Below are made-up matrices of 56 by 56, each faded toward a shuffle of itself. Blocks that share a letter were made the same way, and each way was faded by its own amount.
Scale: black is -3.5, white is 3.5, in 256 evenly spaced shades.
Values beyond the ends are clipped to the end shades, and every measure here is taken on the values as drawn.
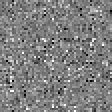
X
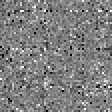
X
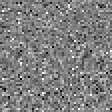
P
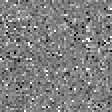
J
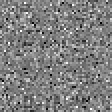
P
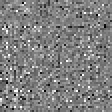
X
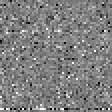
X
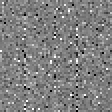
J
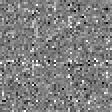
X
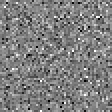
P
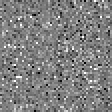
J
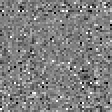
X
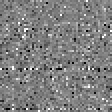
X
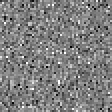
P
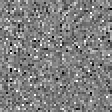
J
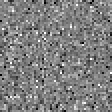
P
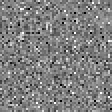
P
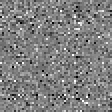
X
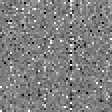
J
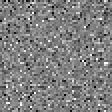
P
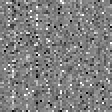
J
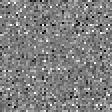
X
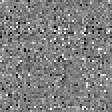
X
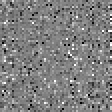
J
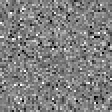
P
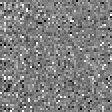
J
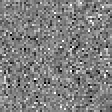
P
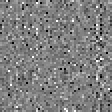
J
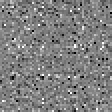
J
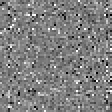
X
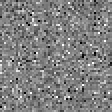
P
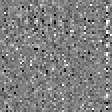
J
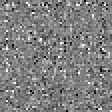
X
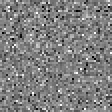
P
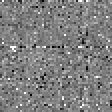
X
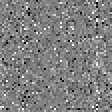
J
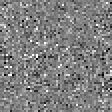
X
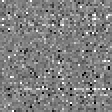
X
